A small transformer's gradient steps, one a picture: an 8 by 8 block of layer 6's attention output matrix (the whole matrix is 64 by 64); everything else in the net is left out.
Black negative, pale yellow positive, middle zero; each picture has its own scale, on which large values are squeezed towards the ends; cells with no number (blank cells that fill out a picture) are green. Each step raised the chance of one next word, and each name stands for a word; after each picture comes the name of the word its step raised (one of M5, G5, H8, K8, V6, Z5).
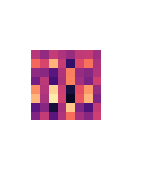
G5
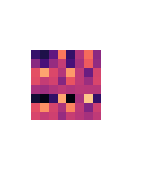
G5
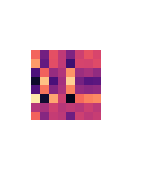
G5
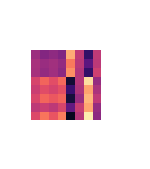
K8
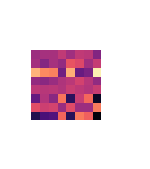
K8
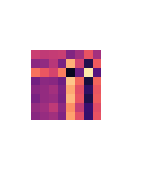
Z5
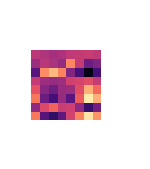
K8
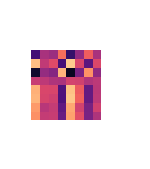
Z5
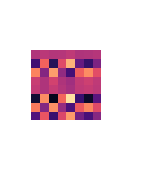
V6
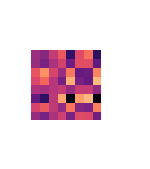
G5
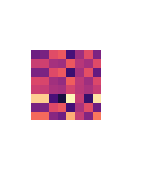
V6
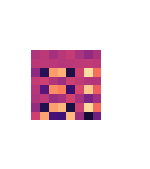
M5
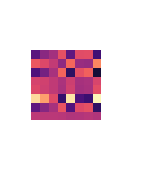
V6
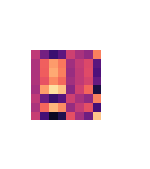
M5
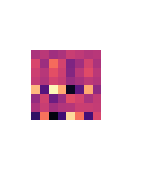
M5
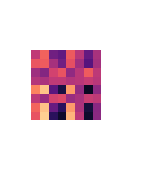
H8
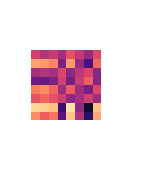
H8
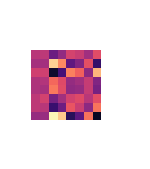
K8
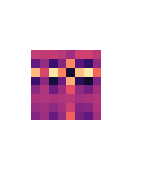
Z5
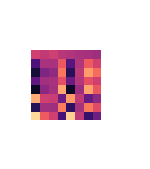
M5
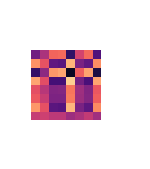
Z5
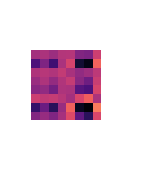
H8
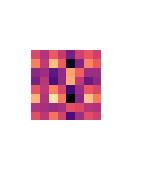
G5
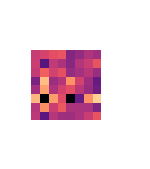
G5
